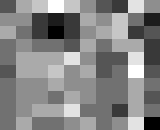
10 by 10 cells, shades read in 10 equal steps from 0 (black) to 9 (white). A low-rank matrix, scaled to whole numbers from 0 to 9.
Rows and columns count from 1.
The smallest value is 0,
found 2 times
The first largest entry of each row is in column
4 8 8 6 5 9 4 5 5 9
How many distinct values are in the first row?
7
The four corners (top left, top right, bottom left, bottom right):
3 5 4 0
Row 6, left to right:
3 6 6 7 5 6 3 4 9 3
